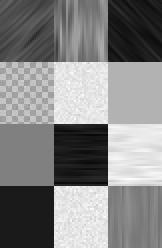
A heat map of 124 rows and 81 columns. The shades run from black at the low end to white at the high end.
The table splits into 4 rows of 3 panels. Panel 1,1: low, slanting up to the right, faint in contrast. Panel 1,2: middling, streaked downward. Panel 1,3: very low, slanting down to the right, faint in contrast. Panel 2,1: high, checkered. Panel 2,2: very high, fine-grained, faint in contrast. Panel 2,3: high, flat. Panel 3,1: middling, flat. Panel 3,2: very low, streaked across, faint in contrast. Panel 3,3: very high, streaked across, faint in contrast. Panel 4,1: very low, flat. Panel 4,2: very high, fine-grained, faint in contrast. Panel 4,3: middling, streaked downward, faint in contrast.
